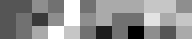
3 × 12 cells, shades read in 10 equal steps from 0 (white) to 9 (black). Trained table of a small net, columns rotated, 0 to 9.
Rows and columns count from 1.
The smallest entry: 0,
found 3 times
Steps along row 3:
down down down up up up down up down up down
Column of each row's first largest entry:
1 3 9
